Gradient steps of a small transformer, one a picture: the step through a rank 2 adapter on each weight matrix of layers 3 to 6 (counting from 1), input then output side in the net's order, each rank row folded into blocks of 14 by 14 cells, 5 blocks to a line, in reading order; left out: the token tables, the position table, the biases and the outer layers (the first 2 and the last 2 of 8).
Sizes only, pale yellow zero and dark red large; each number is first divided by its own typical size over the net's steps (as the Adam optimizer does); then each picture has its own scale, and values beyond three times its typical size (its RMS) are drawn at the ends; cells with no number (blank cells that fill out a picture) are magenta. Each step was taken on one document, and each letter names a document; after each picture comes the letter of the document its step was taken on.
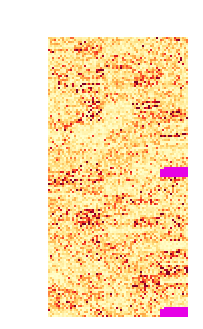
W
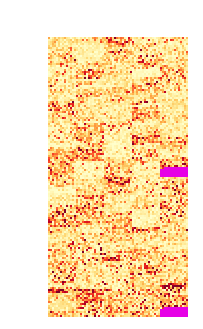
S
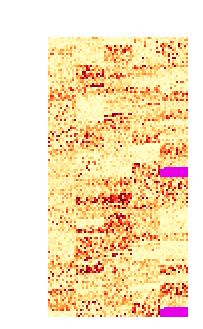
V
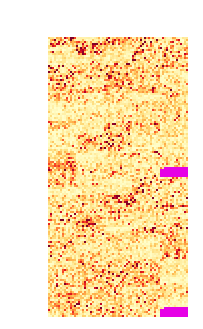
W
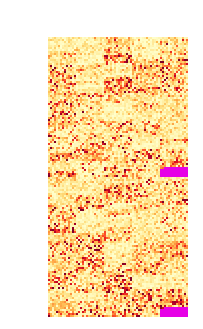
S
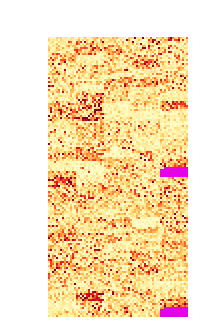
S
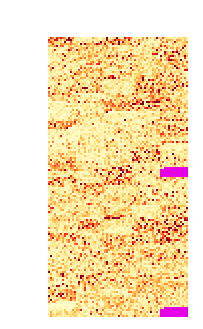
W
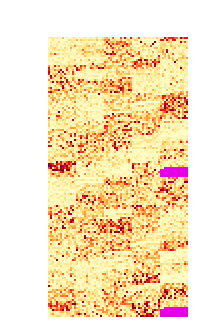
V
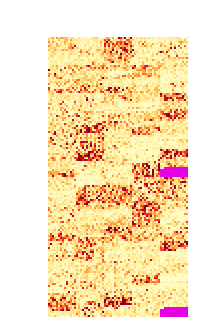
V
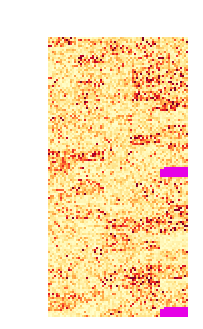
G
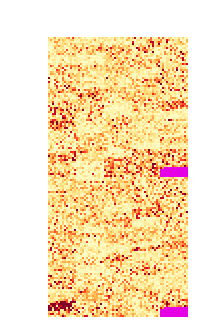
S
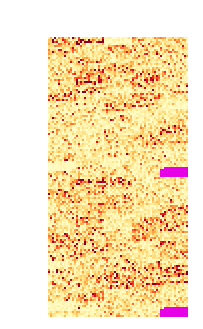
G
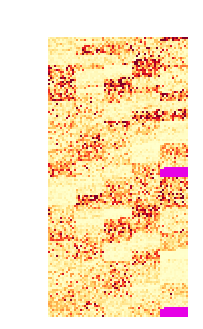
V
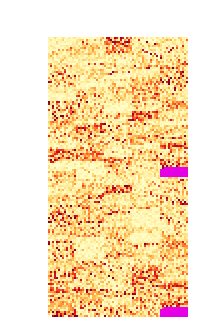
S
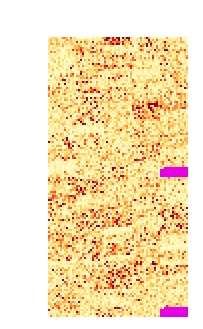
W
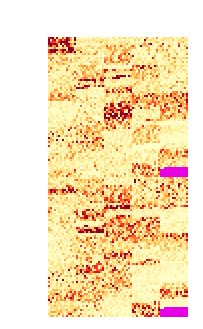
V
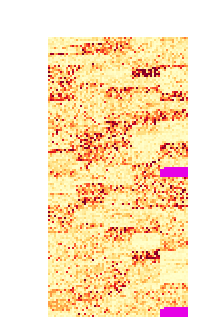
V
